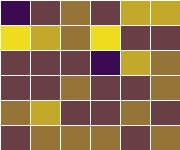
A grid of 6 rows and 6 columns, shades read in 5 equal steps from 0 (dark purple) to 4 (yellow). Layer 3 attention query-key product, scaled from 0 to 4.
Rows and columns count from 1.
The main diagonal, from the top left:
0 3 1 1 2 2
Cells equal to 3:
5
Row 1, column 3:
2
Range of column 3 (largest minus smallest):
1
